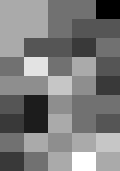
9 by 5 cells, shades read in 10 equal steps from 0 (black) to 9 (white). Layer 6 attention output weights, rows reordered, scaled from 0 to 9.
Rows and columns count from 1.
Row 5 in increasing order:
2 5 5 5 7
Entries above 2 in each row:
4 5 4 5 4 4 3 5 4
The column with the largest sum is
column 3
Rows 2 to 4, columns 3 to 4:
4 3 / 3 2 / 4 6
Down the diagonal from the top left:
6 6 3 6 2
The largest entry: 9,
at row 9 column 4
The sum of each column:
38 40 44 43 32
